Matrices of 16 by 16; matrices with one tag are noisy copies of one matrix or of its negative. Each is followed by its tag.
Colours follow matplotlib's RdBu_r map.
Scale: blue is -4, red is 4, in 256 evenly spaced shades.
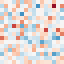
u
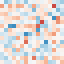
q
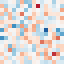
u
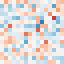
q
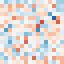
q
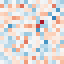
q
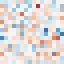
u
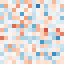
u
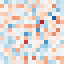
q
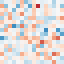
u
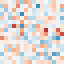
u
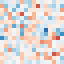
u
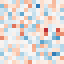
u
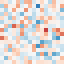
u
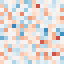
u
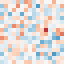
u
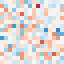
u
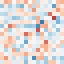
q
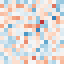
q
